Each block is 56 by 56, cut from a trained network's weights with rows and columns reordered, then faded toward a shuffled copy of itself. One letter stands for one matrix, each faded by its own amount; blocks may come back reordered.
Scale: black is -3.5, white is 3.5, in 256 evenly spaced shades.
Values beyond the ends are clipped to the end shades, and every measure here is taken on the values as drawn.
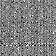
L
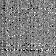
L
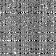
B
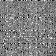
L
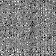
L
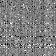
L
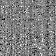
L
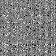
L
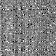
L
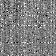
L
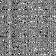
L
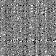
L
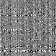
B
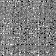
L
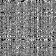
B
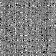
L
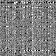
B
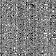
L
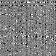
L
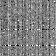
B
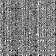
B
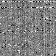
L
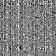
B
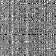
B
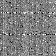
L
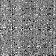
L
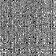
L
